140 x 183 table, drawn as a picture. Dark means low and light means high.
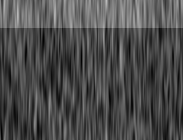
Seam: horizontal, 20% of the way down, the top part higher. Grain: streaks running down. Average level on the scale: 30%.
